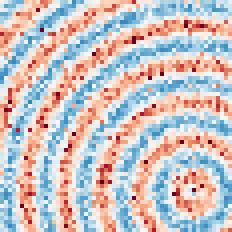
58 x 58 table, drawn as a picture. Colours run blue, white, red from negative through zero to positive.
The ninth with the lowest average is the bottom right. No row or column stands out. Overall the values sit about 50% of the way up the scale. Concentric rings centre on the bottom right. No overall slope runs across the table.
